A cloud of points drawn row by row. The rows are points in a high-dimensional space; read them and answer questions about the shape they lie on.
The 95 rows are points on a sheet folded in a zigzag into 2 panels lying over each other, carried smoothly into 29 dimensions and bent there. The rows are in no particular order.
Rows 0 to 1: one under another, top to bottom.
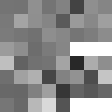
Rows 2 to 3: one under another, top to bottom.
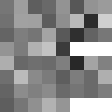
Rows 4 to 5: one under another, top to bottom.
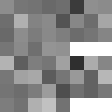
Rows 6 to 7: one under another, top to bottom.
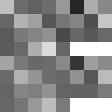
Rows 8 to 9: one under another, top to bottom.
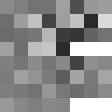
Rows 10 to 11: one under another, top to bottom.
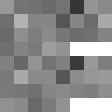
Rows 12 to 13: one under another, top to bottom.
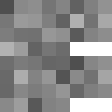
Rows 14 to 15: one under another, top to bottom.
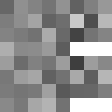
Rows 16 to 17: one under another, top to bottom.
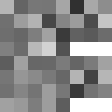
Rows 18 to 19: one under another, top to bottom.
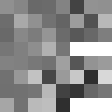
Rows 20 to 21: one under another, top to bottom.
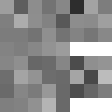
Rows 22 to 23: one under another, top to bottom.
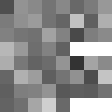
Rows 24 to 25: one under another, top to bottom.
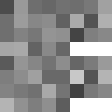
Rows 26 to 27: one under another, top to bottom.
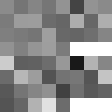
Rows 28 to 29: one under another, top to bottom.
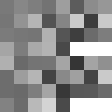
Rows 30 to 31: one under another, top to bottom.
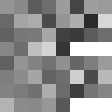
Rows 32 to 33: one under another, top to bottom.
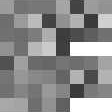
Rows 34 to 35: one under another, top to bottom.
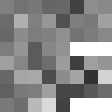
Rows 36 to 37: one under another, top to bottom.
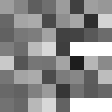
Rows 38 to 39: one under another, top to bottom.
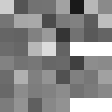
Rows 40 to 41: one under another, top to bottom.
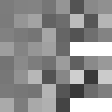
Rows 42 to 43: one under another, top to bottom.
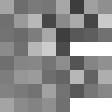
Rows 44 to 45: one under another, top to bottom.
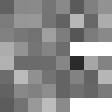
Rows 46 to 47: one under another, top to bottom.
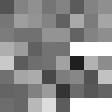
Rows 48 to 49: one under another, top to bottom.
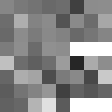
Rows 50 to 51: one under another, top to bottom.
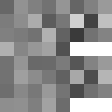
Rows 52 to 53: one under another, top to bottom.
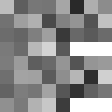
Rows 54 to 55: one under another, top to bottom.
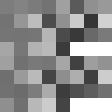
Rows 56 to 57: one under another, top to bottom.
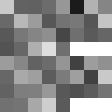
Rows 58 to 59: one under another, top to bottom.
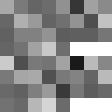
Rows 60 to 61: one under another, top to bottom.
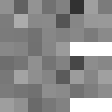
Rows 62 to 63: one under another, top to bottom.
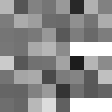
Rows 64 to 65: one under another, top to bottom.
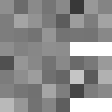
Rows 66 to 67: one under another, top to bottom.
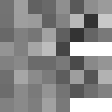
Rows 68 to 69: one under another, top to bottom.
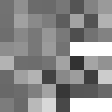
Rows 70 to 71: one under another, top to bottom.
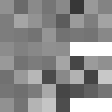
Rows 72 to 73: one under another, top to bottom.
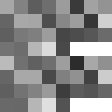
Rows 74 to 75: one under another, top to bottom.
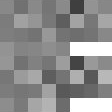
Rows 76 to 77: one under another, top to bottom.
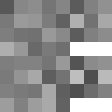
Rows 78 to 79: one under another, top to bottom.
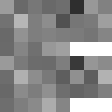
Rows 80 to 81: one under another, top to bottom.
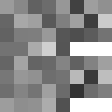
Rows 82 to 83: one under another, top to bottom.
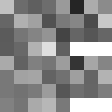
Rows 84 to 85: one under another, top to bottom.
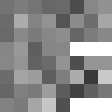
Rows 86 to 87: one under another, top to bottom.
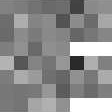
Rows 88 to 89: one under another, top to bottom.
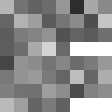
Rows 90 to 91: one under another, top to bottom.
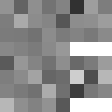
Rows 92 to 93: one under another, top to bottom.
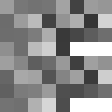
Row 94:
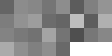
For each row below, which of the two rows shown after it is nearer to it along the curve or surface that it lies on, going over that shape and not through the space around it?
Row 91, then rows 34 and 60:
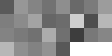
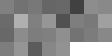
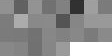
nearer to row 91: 60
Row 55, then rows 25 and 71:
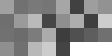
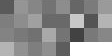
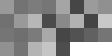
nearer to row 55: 71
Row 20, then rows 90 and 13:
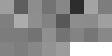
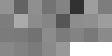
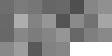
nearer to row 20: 90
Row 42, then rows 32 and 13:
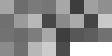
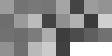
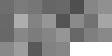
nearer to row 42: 32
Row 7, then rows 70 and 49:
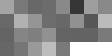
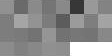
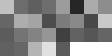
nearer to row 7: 49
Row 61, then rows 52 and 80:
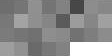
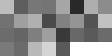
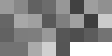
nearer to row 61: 52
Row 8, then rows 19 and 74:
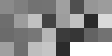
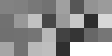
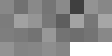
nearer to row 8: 19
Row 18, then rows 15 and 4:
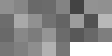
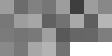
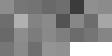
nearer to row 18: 4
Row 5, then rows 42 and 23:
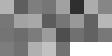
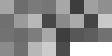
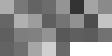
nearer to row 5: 42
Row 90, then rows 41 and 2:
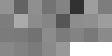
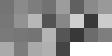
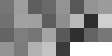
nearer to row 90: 41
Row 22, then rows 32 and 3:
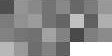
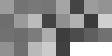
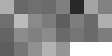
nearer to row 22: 32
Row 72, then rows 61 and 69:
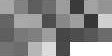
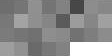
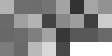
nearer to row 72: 69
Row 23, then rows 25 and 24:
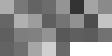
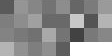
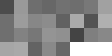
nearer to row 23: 24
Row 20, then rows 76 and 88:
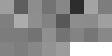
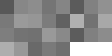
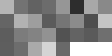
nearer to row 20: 76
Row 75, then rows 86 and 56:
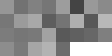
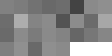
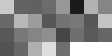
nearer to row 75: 56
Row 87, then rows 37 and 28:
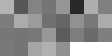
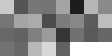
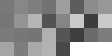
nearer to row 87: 37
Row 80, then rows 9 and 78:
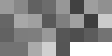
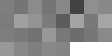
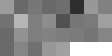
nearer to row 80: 78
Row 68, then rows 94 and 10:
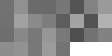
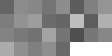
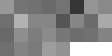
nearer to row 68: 10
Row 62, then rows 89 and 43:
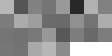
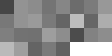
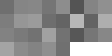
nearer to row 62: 43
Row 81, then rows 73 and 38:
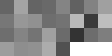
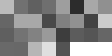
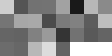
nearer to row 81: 73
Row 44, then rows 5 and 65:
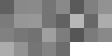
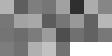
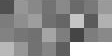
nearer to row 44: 65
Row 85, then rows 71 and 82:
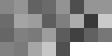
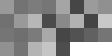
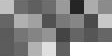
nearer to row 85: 82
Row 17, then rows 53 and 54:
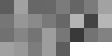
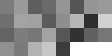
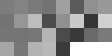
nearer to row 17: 53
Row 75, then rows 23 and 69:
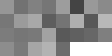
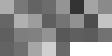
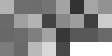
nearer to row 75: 69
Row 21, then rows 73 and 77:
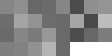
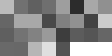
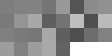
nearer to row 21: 73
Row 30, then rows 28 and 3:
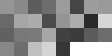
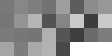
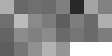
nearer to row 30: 28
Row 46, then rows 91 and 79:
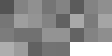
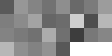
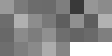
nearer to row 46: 91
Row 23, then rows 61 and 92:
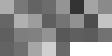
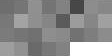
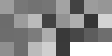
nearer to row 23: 92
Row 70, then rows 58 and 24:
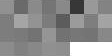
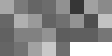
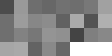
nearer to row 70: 58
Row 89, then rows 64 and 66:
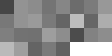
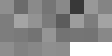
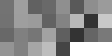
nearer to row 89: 64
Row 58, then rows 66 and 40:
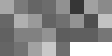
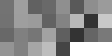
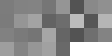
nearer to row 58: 66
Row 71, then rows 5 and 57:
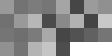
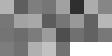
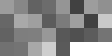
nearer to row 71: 5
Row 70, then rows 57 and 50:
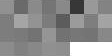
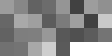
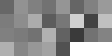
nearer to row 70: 50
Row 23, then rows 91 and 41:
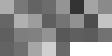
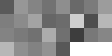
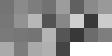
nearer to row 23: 41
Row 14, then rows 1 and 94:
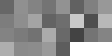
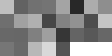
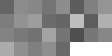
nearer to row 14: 94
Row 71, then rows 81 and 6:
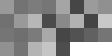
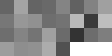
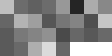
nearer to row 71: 6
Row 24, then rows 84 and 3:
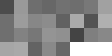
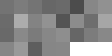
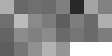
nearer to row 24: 84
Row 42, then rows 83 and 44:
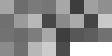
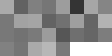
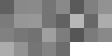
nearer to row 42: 83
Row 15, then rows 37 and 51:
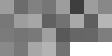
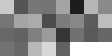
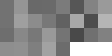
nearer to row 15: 37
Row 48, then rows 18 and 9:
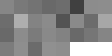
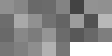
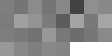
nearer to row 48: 18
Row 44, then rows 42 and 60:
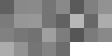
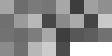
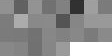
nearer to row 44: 60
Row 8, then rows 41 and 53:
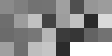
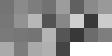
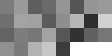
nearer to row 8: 41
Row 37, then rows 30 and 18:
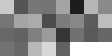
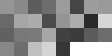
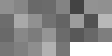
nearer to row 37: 30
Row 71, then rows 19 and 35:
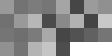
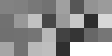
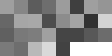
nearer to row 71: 19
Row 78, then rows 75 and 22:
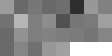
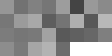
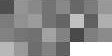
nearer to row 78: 75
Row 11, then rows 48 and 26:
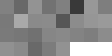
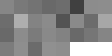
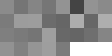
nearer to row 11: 26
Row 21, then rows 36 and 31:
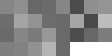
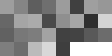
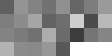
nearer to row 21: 36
